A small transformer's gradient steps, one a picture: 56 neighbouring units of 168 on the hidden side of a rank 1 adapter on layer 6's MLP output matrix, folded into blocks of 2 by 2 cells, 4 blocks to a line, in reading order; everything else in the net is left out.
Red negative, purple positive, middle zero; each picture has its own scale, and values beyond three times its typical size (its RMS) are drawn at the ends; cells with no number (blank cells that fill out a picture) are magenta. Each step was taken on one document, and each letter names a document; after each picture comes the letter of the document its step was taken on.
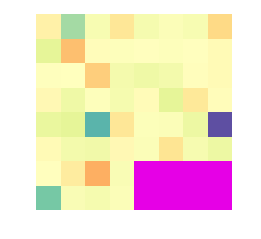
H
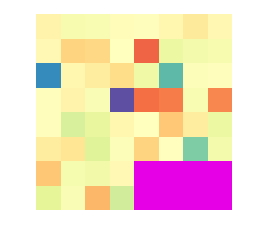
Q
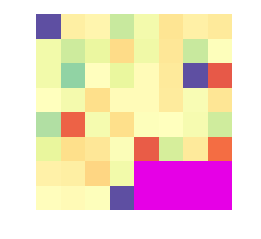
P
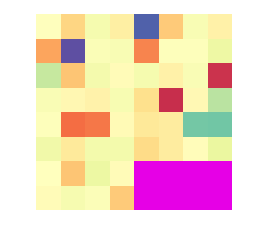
H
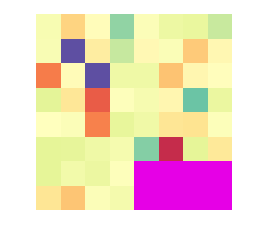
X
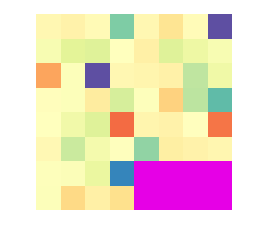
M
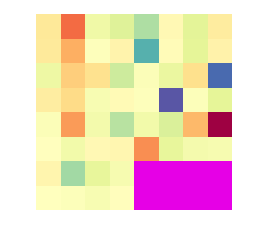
H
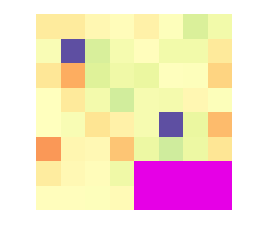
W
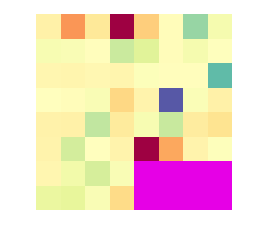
H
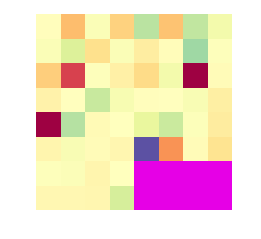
P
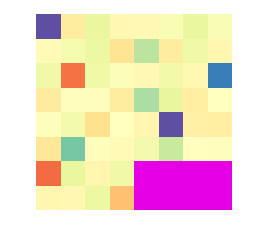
W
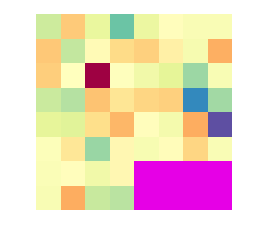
M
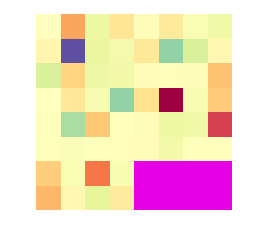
W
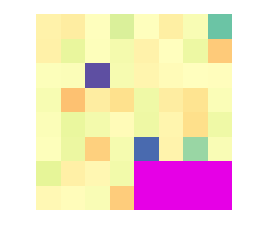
X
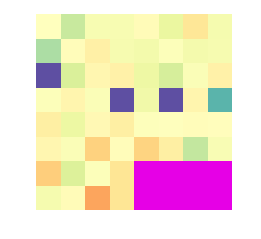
Q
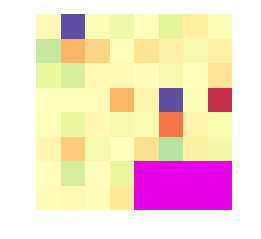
Q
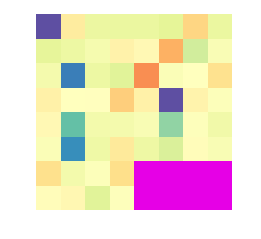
W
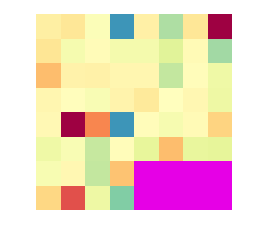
M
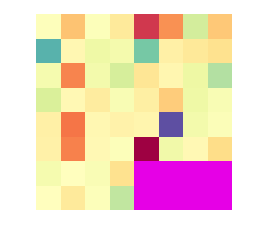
P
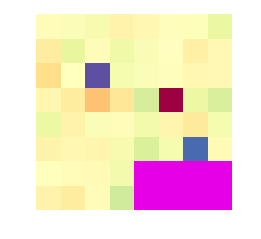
X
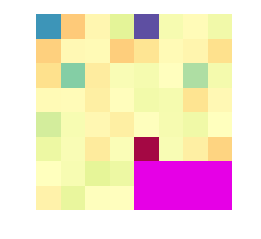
P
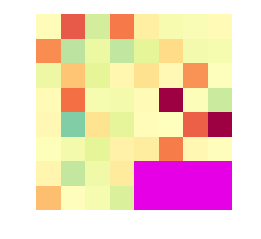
H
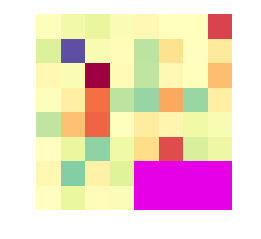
X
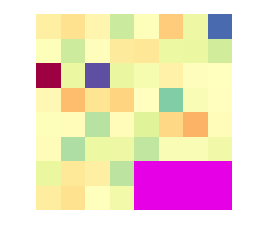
X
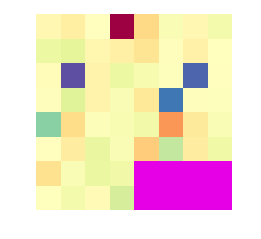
P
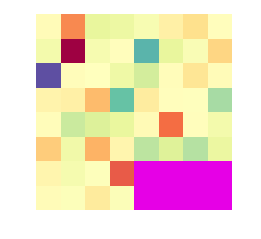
Q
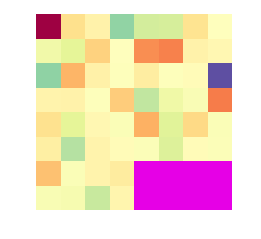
W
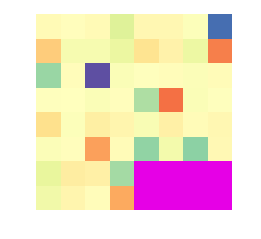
X
